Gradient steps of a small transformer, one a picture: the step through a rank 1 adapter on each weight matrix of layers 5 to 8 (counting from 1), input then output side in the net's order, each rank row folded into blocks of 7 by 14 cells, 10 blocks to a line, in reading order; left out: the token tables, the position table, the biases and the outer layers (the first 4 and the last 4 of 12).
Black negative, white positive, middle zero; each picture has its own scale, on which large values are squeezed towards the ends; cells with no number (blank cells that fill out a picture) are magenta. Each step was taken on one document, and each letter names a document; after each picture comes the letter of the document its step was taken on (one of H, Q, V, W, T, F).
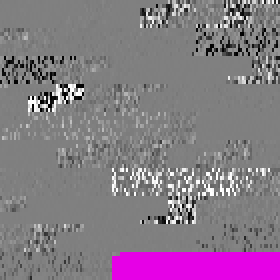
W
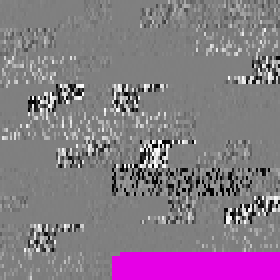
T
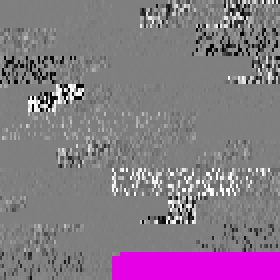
W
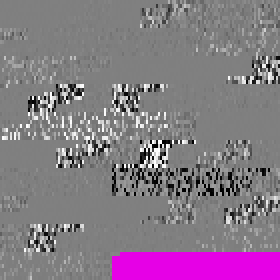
T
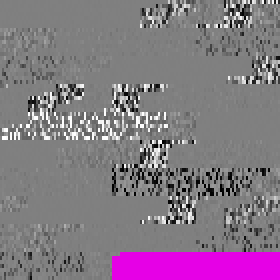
T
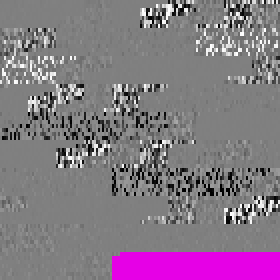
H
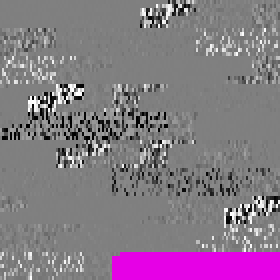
H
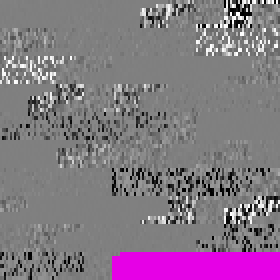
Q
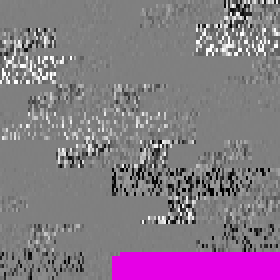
Q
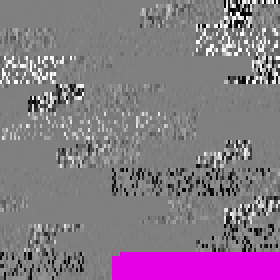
Q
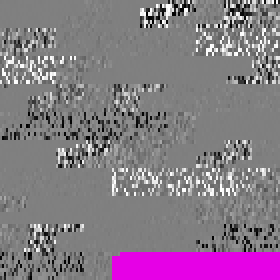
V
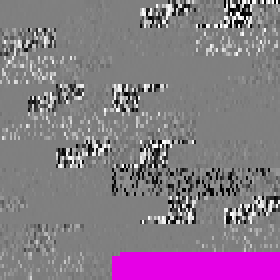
H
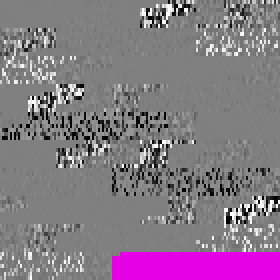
H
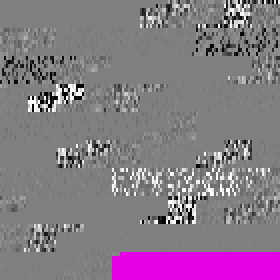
W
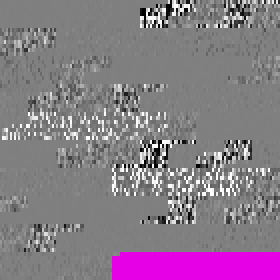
W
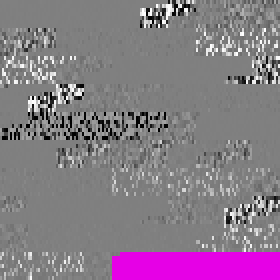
H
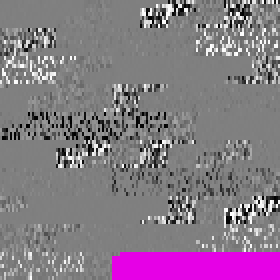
H
